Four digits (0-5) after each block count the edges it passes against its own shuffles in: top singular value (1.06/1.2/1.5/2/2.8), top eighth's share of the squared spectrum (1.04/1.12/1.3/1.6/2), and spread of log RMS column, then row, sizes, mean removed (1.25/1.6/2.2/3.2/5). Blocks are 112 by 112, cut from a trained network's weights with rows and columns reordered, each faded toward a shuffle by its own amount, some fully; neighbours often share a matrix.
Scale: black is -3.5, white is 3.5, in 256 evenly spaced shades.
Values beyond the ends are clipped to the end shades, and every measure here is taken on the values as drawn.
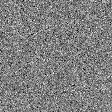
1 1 0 0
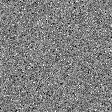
0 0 0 0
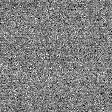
2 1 1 0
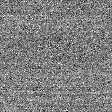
2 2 1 0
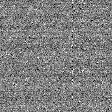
2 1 2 0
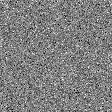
0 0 0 0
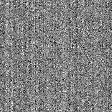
3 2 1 2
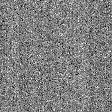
2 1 0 1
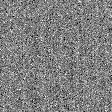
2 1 0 0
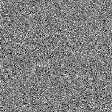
2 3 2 2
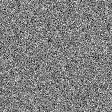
0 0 0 0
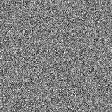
3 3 0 1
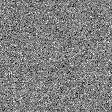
0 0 0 0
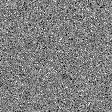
0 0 0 0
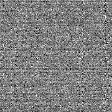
3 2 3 0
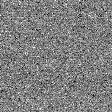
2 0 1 0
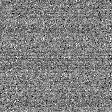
3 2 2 0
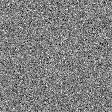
1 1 0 0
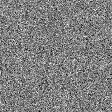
1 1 0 0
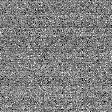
3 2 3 0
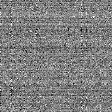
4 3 3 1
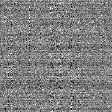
4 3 3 0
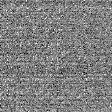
3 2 2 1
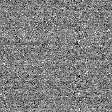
2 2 2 0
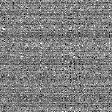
4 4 3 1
